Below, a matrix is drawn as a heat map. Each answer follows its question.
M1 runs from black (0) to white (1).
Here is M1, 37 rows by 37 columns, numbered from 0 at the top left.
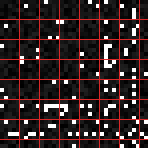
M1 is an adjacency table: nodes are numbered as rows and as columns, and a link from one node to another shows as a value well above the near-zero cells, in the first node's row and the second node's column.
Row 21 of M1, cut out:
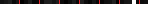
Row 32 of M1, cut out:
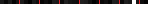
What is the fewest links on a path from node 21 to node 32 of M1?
2
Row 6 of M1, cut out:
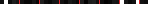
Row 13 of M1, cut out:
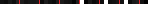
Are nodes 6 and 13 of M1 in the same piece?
no
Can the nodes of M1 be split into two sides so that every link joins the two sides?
no
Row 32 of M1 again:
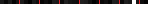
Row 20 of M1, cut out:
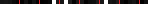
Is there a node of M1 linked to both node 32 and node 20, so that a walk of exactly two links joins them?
no
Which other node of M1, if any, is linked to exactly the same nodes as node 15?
none
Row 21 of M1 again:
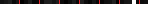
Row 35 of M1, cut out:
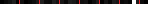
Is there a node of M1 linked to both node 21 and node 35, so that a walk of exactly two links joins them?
yes
